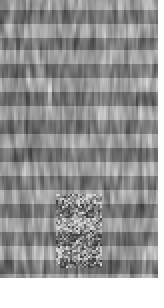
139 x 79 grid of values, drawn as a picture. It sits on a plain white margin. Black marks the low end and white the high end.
An odd patch, rougher than its surroundings, sits in the bottom middle. No overall slope runs across the table. Horizontal stripes repeat 10 times down the table. Values change most from cell to cell in the bottom middle.
